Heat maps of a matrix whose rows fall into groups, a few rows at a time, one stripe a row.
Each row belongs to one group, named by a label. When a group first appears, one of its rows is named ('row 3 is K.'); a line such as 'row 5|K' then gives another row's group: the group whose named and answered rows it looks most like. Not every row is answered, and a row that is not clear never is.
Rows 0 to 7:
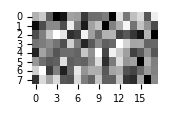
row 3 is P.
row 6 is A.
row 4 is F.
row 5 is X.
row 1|P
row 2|F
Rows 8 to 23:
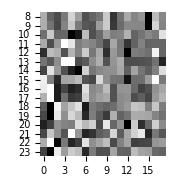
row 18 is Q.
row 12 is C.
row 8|X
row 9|X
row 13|F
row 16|A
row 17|A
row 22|A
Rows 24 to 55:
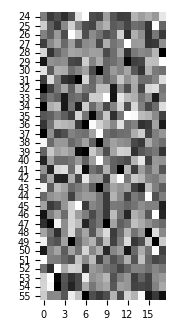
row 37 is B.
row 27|X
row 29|C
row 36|F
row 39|F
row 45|Q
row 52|Q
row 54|A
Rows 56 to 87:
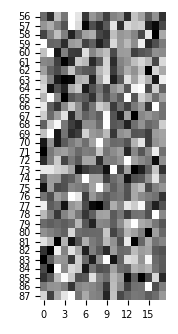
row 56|Q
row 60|A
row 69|A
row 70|B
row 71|C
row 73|F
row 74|C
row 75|B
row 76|Q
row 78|X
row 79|P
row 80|X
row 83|P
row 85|F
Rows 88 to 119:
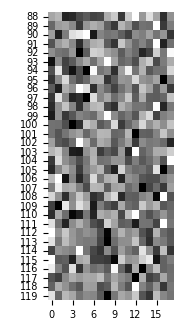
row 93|B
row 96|Q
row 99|B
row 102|Q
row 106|A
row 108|X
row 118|P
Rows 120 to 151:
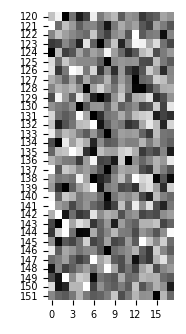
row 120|A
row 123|P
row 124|B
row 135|F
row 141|P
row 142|A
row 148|B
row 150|Q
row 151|X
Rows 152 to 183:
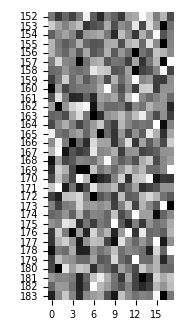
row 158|C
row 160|B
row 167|A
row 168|B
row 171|A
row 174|X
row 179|P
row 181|C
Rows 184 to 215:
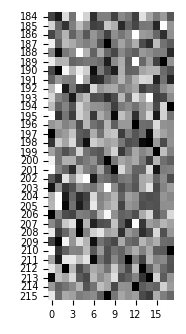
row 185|X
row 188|Q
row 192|A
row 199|X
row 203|B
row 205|A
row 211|Q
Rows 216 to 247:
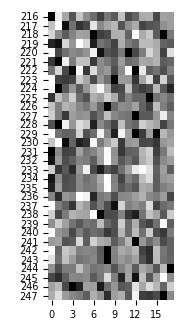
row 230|A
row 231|B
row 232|B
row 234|B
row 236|Q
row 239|F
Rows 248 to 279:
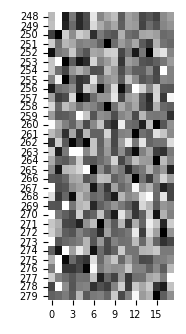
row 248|A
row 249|A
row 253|A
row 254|X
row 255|A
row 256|P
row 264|X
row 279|X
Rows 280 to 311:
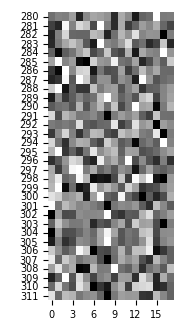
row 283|F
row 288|A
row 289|B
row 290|X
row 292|X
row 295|A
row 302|B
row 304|B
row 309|Q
